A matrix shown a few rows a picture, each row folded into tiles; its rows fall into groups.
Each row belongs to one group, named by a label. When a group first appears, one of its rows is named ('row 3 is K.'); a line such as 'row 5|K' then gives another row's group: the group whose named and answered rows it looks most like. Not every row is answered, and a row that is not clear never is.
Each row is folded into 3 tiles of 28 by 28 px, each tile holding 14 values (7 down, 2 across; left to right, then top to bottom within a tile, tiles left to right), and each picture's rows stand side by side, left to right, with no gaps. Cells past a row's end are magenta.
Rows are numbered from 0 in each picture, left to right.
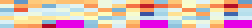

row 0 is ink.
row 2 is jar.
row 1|jar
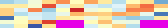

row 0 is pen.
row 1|jar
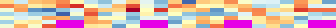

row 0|ink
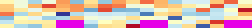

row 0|jar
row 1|ink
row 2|pen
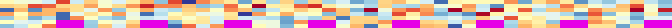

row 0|jar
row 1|jar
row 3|jar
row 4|pen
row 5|pen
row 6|ink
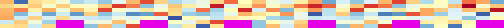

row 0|ink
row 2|pen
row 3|jar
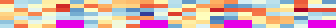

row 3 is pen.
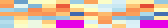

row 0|jar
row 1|jar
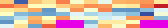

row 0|ink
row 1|ink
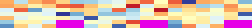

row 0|ink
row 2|ink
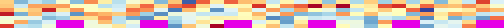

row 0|jar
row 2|ink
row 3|jar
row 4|jar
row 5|jar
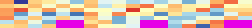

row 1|jar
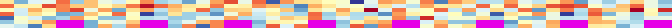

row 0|jar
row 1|jar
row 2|pen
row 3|ink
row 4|pen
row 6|jar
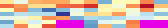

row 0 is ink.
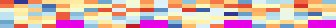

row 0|ink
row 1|jar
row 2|ink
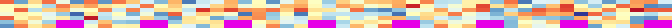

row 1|ink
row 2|jar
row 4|ink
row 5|jar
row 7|pen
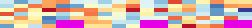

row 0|pen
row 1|pen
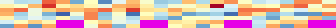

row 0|pen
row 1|pen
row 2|pen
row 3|pen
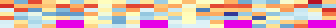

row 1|jar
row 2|jar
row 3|pen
